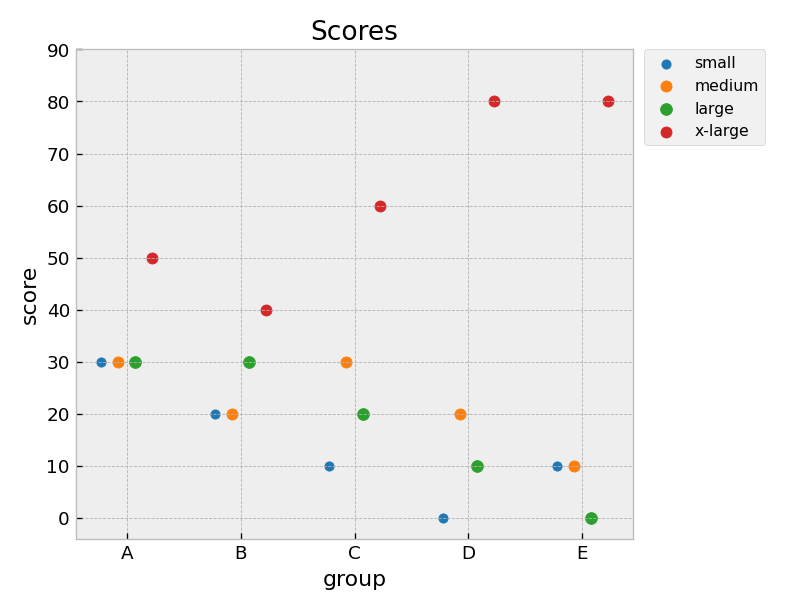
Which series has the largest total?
x-large
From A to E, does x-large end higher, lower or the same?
higher
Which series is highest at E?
x-large
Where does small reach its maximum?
A
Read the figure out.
Title: Scores
x-axis: group, ticks A B C D E
y-axis: score, ticks 0 10 20 30 40 50 60 70 80 90
Legend: small, medium, large, x-large
Values:
small: 30 20 10 0 10
medium: 30 20 30 20 10
large: 30 30 20 10 0
x-large: 50 40 60 80 80
